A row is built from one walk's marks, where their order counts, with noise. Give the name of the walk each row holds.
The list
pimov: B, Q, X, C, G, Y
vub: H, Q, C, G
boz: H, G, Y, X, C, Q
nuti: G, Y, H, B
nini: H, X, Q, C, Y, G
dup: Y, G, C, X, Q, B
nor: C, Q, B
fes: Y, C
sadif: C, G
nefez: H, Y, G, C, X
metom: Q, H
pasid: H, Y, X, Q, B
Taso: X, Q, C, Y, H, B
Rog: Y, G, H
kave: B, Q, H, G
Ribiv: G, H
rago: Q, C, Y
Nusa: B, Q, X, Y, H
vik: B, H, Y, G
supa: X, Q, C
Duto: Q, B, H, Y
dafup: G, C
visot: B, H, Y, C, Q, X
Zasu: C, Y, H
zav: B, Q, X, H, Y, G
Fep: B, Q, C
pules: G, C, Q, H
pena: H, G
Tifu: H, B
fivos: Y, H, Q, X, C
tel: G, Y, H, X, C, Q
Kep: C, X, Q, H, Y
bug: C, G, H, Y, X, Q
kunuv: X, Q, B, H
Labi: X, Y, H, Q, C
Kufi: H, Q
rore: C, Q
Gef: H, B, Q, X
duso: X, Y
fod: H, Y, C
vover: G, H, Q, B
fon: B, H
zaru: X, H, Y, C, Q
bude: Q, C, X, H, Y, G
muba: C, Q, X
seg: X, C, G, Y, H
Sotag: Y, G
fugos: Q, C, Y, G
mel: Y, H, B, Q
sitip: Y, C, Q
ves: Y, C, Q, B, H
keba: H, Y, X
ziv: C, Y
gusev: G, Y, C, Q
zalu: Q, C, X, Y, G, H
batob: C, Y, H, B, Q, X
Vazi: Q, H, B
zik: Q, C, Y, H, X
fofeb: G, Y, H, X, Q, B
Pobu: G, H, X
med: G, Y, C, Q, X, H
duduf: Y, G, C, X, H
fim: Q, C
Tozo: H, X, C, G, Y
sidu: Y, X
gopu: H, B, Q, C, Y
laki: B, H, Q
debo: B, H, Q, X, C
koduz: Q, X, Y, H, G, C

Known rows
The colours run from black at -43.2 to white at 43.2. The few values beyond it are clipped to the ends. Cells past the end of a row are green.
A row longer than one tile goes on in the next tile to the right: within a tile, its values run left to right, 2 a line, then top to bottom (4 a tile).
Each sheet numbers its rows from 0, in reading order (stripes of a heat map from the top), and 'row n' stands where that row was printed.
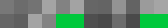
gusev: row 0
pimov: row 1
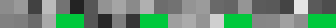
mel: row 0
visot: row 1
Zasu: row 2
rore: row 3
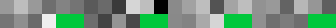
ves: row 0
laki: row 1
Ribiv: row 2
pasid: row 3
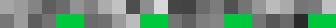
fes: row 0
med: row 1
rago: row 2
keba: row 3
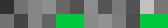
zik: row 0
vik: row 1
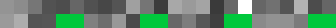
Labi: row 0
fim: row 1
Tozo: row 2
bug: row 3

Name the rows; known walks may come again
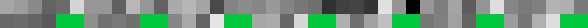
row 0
gopu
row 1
pasid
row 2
Rog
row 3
kunuv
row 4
Vazi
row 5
dafup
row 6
vover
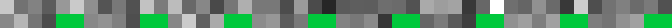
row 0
pena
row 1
vik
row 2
Sotag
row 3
zaru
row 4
koduz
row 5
Tozo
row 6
ziv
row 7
zalu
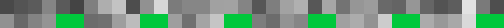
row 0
Duto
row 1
med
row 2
fofeb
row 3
muba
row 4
Zasu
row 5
nor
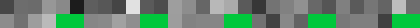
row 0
metom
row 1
rore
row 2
Tifu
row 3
zik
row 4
zav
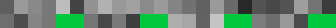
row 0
Nusa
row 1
Gef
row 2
Taso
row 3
fim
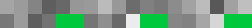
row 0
fes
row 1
ves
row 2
Ribiv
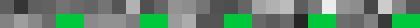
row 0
bude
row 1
bug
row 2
Labi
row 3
nefez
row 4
Kufi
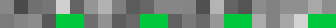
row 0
kave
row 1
fivos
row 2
sitip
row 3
nuti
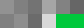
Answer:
dup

